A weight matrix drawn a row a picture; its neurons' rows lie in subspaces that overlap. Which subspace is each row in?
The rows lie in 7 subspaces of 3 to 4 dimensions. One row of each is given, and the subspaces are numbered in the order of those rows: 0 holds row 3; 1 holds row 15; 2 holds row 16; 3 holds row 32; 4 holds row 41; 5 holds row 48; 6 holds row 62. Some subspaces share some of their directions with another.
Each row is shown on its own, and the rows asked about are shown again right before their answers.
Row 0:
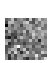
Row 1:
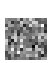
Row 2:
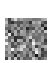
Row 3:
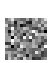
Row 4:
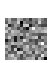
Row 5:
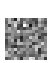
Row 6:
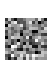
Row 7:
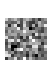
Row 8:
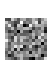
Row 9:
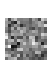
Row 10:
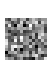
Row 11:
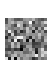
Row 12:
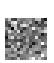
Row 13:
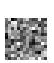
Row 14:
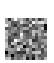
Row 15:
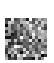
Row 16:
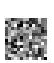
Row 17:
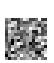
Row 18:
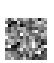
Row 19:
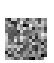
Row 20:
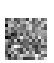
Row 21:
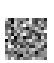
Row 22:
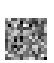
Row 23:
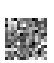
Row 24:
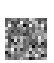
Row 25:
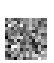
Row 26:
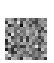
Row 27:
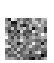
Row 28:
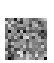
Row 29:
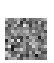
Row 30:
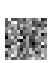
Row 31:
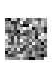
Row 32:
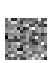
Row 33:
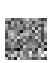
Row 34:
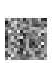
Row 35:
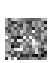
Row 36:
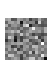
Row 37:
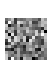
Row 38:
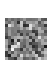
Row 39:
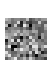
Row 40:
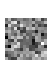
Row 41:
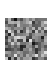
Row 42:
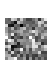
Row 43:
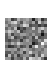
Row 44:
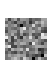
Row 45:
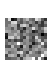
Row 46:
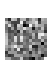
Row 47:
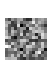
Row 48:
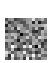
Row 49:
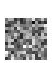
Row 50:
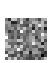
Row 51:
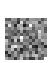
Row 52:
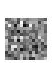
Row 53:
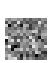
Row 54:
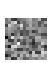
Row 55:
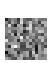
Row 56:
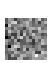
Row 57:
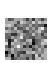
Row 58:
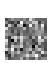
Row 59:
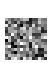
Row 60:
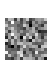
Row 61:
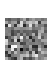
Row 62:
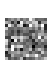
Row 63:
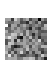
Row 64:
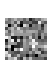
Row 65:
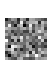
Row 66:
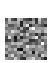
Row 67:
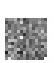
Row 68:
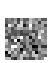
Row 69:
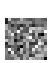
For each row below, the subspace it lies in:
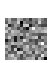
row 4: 3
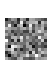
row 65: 6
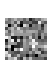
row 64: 6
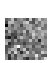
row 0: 1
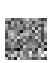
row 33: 4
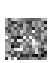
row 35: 4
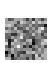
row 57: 5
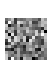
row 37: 4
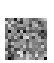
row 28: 0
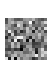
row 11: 4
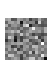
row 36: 3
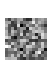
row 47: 3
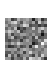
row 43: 5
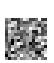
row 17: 2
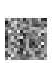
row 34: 0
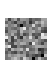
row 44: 2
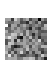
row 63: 1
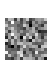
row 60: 0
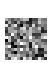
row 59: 2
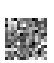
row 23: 4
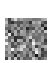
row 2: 4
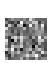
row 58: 6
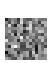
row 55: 6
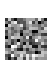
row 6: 5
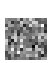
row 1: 6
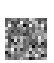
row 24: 6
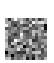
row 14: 5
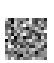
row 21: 0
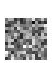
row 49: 5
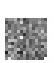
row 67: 0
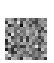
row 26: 4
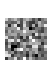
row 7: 3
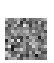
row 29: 6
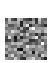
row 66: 3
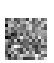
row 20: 1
